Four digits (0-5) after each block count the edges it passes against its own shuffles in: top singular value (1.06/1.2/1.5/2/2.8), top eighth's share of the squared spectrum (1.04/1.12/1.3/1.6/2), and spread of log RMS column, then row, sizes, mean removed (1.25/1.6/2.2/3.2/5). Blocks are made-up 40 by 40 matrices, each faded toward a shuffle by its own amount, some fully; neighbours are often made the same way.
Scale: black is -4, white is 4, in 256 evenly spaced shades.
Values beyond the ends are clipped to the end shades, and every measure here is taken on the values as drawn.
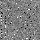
1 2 1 0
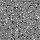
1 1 0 0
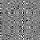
4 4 3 2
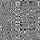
4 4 2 2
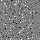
0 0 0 0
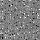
3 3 1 1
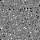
1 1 0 0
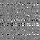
4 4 2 3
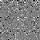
3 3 1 2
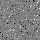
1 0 0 0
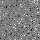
0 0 0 0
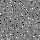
0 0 0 0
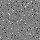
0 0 0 0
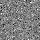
1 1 0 0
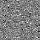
3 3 1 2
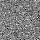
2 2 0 0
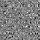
3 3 1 1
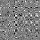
4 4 2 2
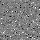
1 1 0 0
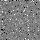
2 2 0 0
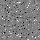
0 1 0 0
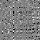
3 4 2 2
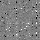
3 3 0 0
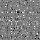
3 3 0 1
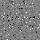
2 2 1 1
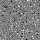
1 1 0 0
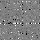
3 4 1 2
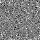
2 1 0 0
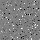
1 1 0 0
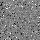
1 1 0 0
